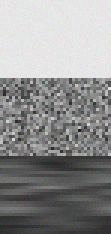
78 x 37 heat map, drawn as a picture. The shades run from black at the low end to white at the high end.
It is made of 3 by 1 panels. Panel 1,1: very high, flat. Panel 2,1: middling, fine-grained, strong in contrast. Panel 3,1: low, streaked across.
